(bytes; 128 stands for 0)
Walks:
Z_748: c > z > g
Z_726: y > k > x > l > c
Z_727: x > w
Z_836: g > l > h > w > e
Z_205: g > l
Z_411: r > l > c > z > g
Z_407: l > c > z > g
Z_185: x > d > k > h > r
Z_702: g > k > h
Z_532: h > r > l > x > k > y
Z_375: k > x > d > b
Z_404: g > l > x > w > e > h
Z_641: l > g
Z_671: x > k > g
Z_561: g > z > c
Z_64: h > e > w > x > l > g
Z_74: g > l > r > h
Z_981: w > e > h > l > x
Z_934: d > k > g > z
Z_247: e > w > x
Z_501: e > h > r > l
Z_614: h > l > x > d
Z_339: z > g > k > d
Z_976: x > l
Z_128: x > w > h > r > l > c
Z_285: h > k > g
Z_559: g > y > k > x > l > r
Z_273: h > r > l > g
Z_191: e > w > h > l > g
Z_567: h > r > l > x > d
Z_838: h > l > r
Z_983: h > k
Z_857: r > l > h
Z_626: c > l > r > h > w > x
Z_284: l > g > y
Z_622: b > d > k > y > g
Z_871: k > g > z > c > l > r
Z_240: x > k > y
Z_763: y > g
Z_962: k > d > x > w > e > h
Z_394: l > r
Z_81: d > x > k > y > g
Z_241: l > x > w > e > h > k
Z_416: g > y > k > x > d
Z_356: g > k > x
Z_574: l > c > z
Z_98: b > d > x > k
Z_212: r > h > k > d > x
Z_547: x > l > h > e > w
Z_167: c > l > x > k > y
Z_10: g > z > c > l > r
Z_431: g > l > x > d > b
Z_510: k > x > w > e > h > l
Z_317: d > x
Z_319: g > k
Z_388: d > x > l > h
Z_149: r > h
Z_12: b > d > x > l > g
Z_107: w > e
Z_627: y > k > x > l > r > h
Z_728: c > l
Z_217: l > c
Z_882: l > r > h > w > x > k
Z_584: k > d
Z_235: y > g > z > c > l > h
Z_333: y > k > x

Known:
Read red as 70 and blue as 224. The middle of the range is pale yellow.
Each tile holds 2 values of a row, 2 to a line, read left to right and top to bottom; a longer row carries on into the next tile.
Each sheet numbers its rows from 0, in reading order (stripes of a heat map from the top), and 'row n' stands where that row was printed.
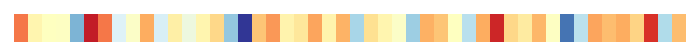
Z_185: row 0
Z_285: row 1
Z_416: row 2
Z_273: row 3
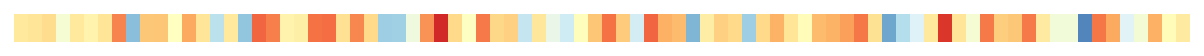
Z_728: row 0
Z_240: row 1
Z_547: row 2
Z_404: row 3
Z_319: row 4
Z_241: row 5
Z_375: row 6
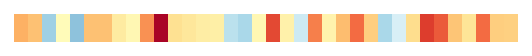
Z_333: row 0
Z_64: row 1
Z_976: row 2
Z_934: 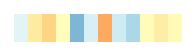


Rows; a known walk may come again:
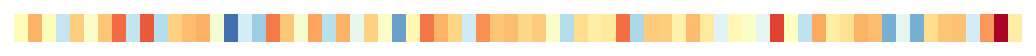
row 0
Z_411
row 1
Z_501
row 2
Z_431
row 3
Z_217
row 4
Z_981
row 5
Z_726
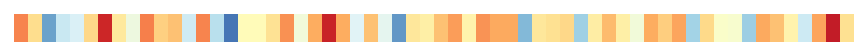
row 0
Z_241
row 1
Z_284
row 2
Z_641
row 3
Z_319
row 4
Z_416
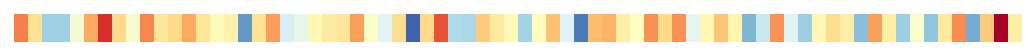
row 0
Z_547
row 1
Z_584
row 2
Z_962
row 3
Z_702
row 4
Z_934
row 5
Z_235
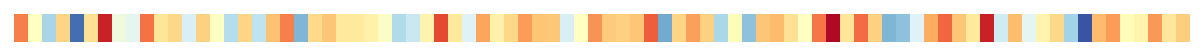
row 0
Z_510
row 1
Z_407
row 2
Z_64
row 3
Z_149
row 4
Z_333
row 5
Z_882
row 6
Z_285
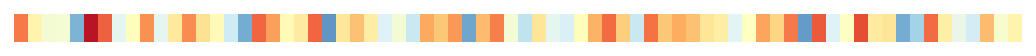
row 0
Z_185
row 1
Z_212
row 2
Z_167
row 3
Z_404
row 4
Z_626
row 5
Z_98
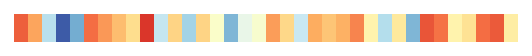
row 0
Z_532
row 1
Z_836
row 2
Z_240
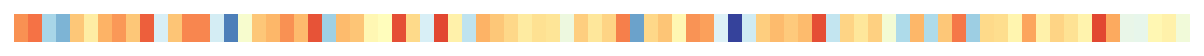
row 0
Z_394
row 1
Z_857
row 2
Z_247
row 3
Z_728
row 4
Z_838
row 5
Z_574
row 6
Z_317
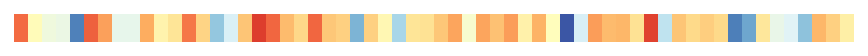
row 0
Z_375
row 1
Z_976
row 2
Z_205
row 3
Z_273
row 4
Z_622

